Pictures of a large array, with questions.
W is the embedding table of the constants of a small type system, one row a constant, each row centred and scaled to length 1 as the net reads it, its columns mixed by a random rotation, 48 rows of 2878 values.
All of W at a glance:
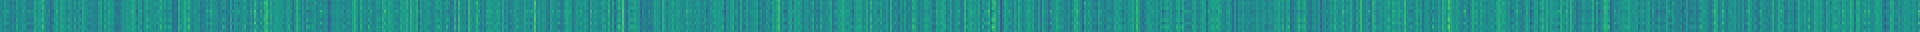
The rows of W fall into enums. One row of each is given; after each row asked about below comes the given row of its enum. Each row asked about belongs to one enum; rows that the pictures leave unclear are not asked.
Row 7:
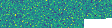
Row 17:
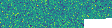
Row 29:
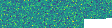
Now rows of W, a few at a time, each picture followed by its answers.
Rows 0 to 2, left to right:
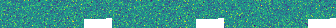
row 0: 29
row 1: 29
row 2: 17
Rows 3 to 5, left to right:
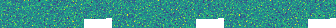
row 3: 29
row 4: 7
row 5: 7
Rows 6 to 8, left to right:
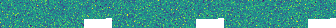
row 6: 17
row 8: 29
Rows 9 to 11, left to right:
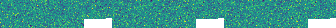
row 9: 17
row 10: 29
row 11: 29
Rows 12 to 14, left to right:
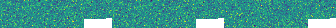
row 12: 29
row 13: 29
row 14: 17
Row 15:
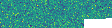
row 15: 17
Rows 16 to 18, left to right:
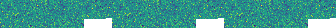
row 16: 17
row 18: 17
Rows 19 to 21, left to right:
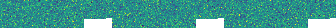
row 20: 17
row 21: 7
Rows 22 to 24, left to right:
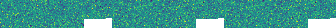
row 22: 17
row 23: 29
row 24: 29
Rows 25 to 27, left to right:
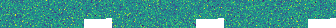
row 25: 7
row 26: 17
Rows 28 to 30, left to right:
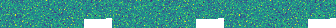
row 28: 7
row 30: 7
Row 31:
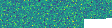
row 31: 29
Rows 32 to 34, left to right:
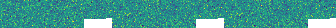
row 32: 29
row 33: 17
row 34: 17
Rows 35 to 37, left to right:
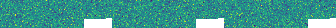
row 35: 7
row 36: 29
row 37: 17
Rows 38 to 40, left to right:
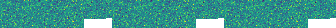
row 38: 29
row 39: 29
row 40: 29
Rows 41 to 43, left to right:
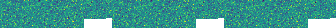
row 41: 29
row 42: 29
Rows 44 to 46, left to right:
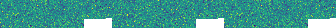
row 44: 17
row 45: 7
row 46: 17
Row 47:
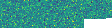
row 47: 29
